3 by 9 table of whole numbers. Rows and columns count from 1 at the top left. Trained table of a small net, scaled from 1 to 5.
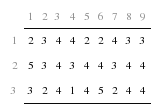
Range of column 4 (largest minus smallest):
3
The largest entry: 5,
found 2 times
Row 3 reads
3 2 4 1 4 5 2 4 4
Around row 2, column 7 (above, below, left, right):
4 2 4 4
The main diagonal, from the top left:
2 3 4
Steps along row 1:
up up same down same up down same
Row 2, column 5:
4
